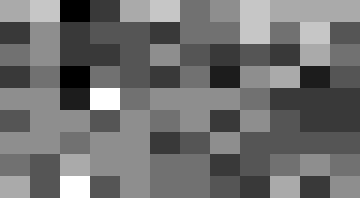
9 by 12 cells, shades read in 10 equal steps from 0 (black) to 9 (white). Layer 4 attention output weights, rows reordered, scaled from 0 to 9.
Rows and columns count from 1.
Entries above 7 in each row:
0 0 0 0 1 0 0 0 1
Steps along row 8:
down up down same down same down up up up down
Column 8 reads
5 4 2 1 5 2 5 2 3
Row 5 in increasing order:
1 2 2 2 4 4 5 5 5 5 5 9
